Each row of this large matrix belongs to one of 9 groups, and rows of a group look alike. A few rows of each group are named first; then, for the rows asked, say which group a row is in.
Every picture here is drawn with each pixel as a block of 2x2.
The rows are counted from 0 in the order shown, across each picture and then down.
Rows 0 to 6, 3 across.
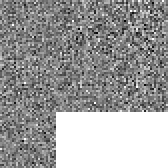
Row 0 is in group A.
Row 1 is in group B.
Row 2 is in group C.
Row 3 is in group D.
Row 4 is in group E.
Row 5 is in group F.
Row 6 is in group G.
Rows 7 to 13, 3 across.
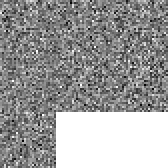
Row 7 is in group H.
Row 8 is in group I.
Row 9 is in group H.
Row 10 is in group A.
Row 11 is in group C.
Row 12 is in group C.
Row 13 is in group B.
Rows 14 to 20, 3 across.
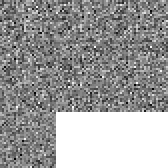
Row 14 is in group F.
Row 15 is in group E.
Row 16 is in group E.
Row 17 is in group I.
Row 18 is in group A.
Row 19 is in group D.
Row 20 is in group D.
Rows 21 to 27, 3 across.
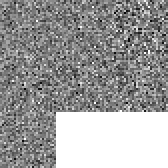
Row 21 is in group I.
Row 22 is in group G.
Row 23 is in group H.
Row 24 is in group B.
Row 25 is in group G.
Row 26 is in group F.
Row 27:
D
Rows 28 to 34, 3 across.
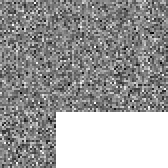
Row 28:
A
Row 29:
G
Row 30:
B
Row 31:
G
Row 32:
E
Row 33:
H
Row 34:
H
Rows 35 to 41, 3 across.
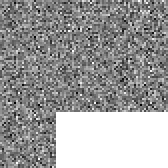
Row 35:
I
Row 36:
A
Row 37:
C
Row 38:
D
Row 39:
G
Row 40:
I
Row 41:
I
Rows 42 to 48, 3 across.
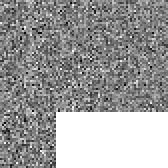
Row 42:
B
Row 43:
I
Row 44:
D
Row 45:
F
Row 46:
A
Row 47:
E
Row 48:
H
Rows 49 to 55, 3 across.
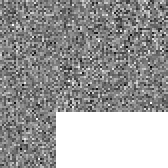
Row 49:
A
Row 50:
B
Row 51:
H
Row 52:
D
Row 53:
A
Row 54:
E
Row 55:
G
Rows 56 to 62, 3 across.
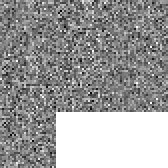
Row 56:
B
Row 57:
H
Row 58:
G
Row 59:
H
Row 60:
A
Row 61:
G
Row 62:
I
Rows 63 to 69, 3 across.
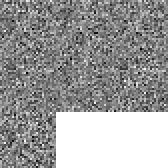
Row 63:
C
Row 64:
B
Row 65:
C
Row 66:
A
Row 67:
I
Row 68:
A
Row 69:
C
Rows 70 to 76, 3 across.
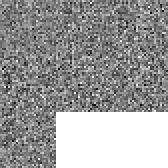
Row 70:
I
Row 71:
A
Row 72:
F
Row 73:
H
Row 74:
D
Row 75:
C
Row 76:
E
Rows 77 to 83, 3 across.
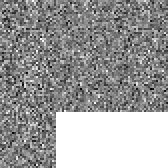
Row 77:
H
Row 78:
I
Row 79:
H
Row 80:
F
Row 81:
B
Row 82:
B
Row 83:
C
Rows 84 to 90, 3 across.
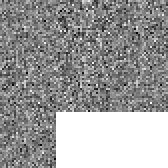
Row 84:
G
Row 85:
H
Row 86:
B
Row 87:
E
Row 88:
F
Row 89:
E
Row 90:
B
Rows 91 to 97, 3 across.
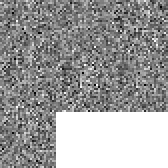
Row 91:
B
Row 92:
I
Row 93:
H
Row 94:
I
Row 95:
F
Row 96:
F
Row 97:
C
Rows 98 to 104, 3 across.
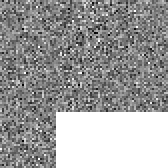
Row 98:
G
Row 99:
B
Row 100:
D
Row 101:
A
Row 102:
A
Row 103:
G
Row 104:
G
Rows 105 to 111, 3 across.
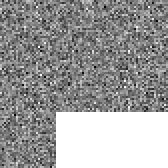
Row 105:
G
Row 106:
H
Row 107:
G
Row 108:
G
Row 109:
E
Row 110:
A
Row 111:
I
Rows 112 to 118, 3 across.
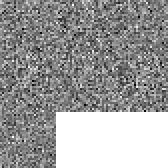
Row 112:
D
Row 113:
H
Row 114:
E
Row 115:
C
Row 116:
C
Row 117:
F
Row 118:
A
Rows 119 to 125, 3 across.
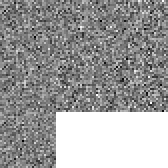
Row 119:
I
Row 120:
G
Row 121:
C
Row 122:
E
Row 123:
H
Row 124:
I
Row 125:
D
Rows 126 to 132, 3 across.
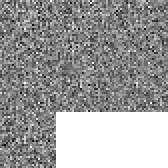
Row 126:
C
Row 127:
A
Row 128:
I
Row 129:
G
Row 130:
F
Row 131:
G
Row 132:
E
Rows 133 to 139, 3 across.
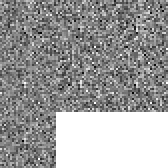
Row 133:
B
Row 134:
G
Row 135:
F
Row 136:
G
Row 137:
E
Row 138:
G
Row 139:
G
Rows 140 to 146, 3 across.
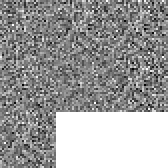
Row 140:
A
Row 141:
C
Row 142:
C
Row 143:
D
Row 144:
G
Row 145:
C
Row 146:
C
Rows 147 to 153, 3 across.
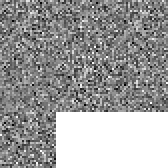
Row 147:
C
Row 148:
G
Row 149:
C
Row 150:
I
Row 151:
C
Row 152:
E
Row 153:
H
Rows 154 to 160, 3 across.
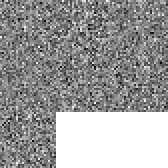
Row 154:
G
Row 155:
C
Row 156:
B
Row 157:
G
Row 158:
I
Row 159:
H
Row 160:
I
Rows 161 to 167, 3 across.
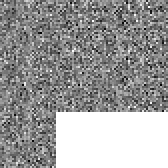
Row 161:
B
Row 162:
I
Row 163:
I
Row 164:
B
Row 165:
A
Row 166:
I
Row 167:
I
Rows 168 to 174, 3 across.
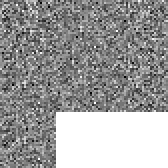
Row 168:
H
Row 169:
G
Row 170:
C
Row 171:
E
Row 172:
I
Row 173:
C
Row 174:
E
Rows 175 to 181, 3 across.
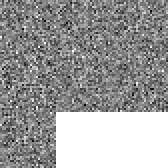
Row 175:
G
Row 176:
I
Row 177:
E
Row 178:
H
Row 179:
C
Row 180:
B
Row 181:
E
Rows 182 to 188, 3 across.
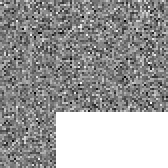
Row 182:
B
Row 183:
E
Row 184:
C
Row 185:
I
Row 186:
D
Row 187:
I
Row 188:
E
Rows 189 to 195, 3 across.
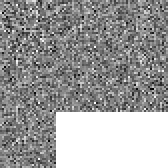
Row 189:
H
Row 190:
E
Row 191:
F
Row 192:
I
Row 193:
G
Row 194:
B
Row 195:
E
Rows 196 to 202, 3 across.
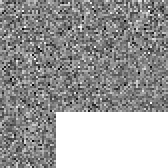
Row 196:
D
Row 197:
E
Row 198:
C
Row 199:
I
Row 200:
D
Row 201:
E
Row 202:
F
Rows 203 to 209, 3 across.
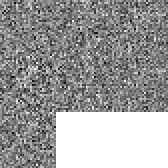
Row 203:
I
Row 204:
B
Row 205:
A
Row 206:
C
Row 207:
H
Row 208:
A
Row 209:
C
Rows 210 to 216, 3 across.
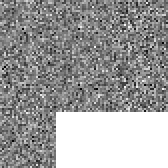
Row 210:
B
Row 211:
G
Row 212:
A
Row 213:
H
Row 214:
B
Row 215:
F
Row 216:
C
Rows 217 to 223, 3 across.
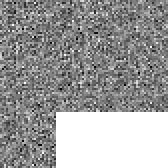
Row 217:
A
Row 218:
B
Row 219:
G
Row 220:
D
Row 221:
E
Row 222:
E
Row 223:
B
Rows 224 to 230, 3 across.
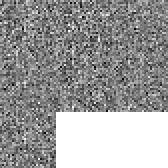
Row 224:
F
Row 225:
A
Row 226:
D
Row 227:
E
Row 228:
I
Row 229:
I
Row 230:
G
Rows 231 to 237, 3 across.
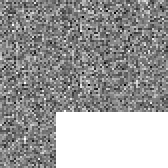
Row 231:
A
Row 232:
F
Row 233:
H
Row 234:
D
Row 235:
F
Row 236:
E
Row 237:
E
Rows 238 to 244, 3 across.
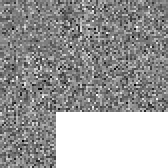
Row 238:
E
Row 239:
F
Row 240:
G
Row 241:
B
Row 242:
H
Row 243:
D
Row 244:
D
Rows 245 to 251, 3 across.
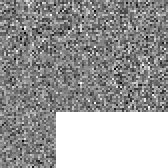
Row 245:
B
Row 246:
E
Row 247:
A
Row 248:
I
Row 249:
G
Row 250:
H
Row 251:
D
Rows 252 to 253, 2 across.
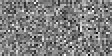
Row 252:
A
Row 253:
F
